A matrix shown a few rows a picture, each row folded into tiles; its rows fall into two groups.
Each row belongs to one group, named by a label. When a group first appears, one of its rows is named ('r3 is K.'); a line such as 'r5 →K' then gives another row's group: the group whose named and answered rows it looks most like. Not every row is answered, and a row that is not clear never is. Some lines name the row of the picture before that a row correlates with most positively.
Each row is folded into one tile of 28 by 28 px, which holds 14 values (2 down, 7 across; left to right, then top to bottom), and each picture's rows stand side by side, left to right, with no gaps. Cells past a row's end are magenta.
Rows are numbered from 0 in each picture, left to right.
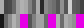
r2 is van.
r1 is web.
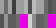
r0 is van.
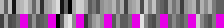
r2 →web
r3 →web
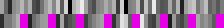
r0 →web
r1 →web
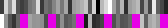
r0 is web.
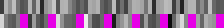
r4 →web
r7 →van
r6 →web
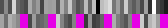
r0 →van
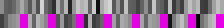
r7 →web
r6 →web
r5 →van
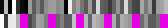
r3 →van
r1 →web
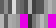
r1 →web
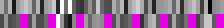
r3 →van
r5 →web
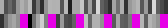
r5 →van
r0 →web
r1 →web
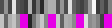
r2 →van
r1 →web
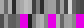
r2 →van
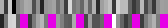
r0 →web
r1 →web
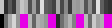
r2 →web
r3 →van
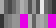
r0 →web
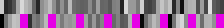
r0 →web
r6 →web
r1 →web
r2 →van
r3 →van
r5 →web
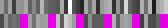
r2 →van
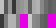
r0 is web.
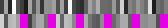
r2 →van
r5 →web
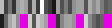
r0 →web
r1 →van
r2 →web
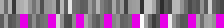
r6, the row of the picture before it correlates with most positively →3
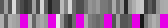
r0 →van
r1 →van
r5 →web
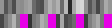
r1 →web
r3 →web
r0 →web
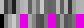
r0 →web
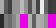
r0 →web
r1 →van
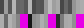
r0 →van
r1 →web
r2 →web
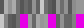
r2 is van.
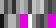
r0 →web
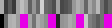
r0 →web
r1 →van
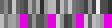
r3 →van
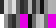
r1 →web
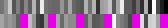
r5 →van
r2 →van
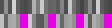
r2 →van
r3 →van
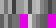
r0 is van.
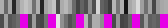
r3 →van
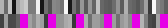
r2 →web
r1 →web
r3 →van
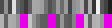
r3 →van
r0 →van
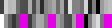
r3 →web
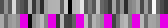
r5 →van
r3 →van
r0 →van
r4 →web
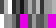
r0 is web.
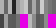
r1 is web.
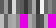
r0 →van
